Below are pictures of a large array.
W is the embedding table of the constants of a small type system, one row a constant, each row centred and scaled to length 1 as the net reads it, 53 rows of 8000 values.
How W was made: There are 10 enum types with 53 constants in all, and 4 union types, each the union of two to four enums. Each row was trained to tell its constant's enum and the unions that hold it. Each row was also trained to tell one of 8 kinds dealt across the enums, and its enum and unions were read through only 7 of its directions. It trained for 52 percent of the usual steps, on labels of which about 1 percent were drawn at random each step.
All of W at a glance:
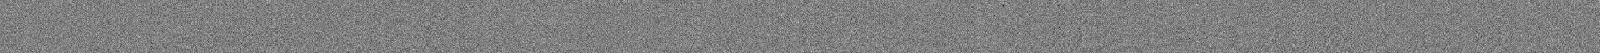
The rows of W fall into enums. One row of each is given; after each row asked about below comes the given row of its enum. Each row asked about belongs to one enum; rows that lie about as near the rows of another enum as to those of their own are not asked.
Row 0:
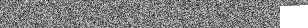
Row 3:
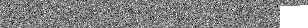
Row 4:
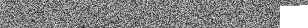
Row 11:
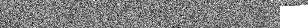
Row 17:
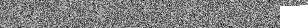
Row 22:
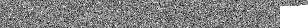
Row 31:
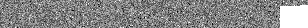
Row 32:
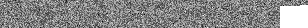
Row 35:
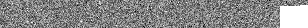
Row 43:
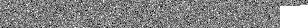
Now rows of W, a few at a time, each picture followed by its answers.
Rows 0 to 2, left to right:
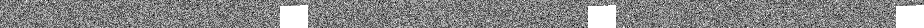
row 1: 11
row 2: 0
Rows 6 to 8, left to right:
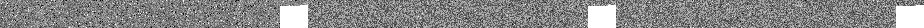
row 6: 22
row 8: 4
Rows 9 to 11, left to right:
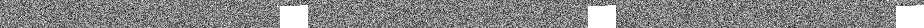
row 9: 35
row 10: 3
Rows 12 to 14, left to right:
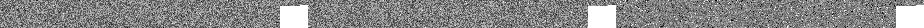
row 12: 0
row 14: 43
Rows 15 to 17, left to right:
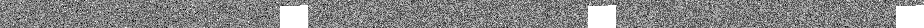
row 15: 43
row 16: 3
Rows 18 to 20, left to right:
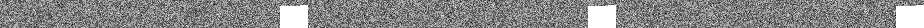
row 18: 32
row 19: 11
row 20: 32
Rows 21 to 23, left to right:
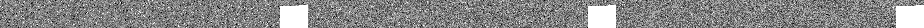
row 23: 17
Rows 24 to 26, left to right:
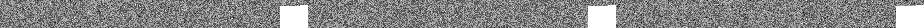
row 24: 11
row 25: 3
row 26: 32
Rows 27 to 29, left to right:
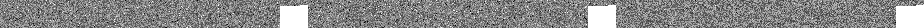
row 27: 4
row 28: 31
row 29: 32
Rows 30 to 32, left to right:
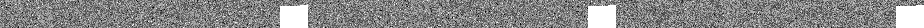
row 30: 35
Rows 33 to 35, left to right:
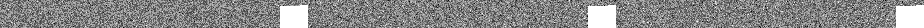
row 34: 11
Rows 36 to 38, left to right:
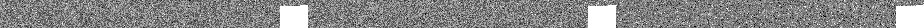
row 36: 4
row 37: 4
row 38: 22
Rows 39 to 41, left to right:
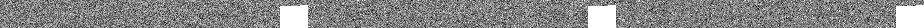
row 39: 0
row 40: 32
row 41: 31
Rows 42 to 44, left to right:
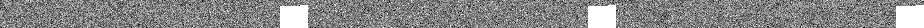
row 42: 0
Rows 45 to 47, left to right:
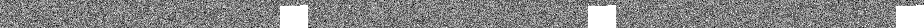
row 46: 4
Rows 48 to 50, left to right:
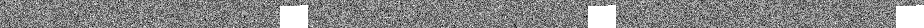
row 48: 35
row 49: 17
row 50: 0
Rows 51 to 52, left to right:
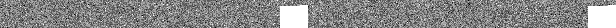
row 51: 35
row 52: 11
